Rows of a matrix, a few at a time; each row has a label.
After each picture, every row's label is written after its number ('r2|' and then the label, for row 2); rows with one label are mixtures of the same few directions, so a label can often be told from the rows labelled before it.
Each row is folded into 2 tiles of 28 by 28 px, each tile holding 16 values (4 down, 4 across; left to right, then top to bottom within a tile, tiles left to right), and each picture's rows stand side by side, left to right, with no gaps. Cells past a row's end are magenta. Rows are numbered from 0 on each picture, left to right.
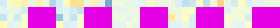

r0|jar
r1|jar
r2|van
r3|jar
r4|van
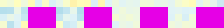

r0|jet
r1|jet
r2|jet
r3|jar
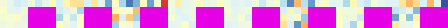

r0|jar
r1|jar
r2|jar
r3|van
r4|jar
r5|van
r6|van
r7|jar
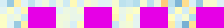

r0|van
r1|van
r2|jar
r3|van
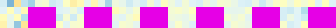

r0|van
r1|jar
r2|jet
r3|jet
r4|jar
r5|jet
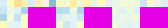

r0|jar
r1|jet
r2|jar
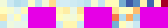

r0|jar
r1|jet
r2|jar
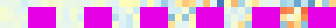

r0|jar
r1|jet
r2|jar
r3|jar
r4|van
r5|jet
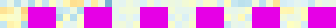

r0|jet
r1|jar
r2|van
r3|jar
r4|jar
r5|jet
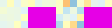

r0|van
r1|van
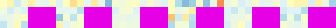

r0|van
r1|jar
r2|jar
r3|jar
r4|van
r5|jar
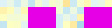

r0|jet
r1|van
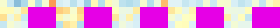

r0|jar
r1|jet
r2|jar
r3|jet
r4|jar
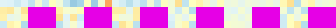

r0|jet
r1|jar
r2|jet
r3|van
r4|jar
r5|van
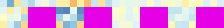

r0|van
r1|jet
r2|jet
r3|jet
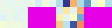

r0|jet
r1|van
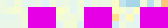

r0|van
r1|jet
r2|jar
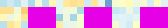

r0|jet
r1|jar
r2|jet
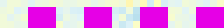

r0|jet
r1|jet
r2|jet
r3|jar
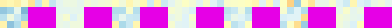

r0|jet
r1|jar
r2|jet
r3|jar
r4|jet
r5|van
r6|van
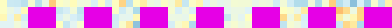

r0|jar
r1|jet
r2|van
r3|van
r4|jar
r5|jar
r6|jet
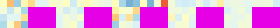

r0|van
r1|van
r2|jar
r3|jar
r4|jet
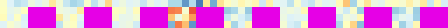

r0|jar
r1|jar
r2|jet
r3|jet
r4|jet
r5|van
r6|van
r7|jet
